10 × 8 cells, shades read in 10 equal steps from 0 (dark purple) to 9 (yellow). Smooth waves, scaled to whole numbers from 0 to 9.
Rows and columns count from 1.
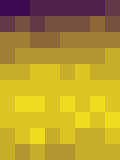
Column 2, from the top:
0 3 5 6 7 8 9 8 8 6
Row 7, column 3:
9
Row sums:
7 23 38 48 59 64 68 66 61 53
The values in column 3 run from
1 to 9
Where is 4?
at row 2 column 7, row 3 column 3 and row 3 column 4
